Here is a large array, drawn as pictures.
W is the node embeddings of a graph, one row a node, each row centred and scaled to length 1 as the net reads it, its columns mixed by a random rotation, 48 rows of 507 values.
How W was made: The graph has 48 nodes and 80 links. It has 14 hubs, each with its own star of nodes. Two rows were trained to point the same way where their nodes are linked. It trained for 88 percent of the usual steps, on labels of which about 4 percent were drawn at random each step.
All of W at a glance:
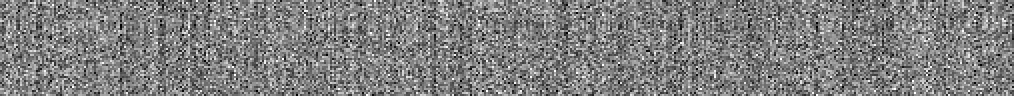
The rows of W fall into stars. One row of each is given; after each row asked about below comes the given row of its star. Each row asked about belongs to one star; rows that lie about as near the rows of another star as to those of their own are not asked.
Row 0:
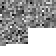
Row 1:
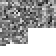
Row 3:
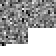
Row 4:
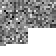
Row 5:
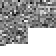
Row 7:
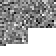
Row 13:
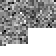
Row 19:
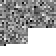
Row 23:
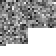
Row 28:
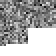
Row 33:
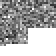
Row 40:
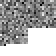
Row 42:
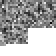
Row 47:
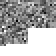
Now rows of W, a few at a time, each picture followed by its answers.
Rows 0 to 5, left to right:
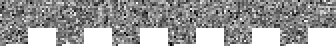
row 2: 0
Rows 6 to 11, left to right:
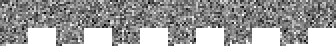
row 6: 23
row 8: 5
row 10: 28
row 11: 13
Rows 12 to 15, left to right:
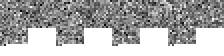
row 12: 28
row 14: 5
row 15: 33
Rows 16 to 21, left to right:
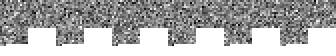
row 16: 0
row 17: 4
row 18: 40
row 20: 5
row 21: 47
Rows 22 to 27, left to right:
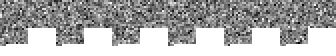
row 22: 42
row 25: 1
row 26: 47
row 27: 4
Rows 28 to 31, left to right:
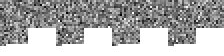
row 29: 33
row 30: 4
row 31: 19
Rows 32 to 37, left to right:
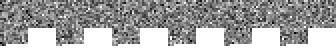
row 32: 3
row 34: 42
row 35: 13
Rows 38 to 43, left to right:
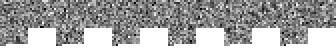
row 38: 7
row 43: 33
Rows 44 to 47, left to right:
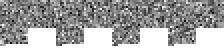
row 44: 42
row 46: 1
